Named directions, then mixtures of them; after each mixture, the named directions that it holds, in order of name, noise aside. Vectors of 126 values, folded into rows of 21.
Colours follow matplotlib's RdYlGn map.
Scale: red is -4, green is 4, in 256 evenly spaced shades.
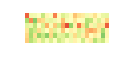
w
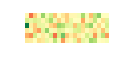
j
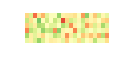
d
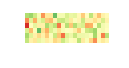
j, w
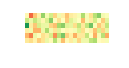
j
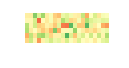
d, w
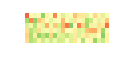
w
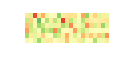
d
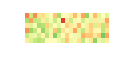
d, w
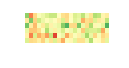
j, w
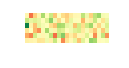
j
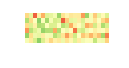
d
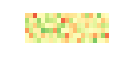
d, j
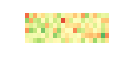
d, w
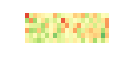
d, w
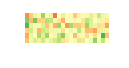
j, w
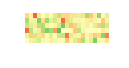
d, j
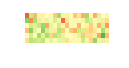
d, w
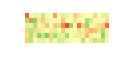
w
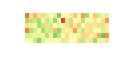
d, w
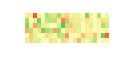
d, j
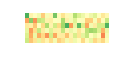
w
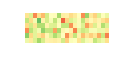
d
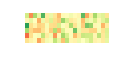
d, j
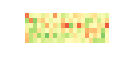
w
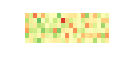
d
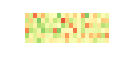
d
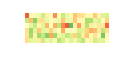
w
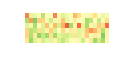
w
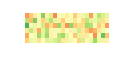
j, w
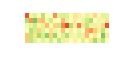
w
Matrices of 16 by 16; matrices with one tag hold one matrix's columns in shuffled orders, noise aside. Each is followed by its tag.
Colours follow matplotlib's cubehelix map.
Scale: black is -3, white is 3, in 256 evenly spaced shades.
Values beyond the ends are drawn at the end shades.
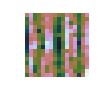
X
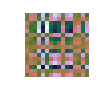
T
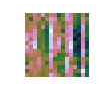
X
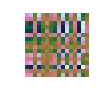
T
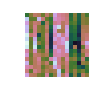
X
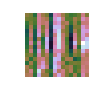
X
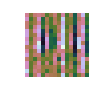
X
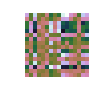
T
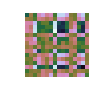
T
